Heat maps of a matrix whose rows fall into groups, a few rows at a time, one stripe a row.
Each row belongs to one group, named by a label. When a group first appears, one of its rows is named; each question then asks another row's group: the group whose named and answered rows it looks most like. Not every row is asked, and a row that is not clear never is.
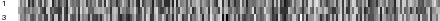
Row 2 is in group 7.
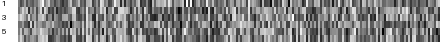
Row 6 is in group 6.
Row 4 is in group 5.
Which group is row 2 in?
6
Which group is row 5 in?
6
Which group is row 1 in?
5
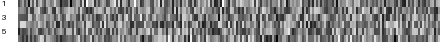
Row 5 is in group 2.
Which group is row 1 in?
5
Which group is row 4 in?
6
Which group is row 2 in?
7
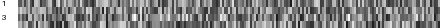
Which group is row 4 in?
6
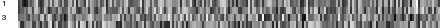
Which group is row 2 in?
2
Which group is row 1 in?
2
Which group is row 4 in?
7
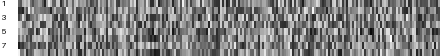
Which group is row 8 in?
6
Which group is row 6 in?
6
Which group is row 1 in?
7
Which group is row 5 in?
6
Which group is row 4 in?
7
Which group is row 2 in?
2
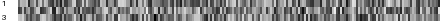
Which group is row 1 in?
6
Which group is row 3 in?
6
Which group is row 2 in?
7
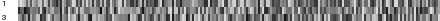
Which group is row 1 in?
6
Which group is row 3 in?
7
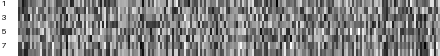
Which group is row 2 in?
2
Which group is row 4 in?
6
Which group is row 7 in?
5
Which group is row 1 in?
5
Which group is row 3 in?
5
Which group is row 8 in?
5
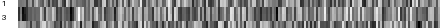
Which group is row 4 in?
6
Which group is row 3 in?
5
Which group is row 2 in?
5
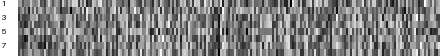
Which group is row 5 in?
7
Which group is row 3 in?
2
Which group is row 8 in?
2
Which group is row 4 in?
2
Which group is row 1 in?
7
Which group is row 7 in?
2
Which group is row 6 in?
2
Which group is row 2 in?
5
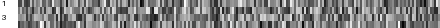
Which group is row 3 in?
6
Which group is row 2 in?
7
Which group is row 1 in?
5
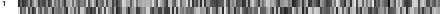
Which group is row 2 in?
7
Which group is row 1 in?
2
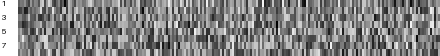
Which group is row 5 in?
7
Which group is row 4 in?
5
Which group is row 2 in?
5
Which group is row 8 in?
7
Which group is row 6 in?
6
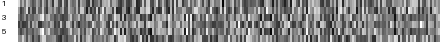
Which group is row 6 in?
6
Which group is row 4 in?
2
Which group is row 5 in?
5
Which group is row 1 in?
7
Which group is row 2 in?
7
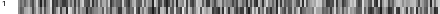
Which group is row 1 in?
7
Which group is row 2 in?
7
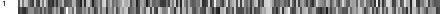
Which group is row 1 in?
6
